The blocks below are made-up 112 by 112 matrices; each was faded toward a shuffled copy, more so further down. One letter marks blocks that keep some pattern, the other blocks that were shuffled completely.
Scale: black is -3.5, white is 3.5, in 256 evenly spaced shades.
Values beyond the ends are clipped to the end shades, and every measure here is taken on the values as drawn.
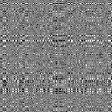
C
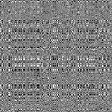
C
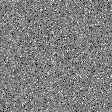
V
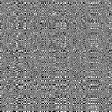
C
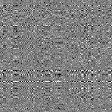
C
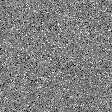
V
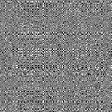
C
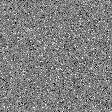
V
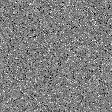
V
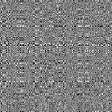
C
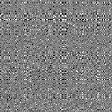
C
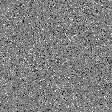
V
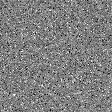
V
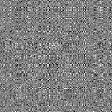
C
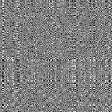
C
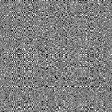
C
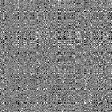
C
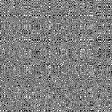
C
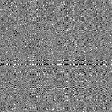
C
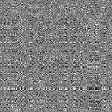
C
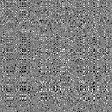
C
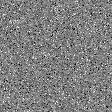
V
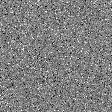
V
